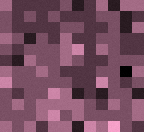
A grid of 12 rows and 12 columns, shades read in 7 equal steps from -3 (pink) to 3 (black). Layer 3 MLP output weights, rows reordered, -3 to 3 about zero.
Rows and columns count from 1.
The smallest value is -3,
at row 12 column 10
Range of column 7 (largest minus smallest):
4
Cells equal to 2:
10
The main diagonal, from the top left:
-1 1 1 0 0 -1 1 1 2 -1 0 1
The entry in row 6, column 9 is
1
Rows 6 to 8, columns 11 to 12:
0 0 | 3 -1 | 1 0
